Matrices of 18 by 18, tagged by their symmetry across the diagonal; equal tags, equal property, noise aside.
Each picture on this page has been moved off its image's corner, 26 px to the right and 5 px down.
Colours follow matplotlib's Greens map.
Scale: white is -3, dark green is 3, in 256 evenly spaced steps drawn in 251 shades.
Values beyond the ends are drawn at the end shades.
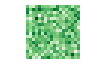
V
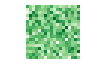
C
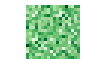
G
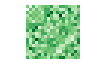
G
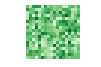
V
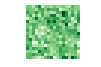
V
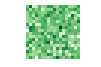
C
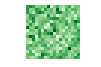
G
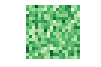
C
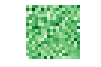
V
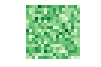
C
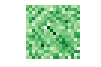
G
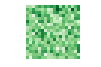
C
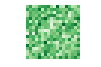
G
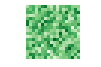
G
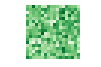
V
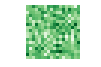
V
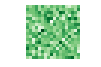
V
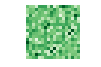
G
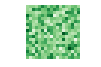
C
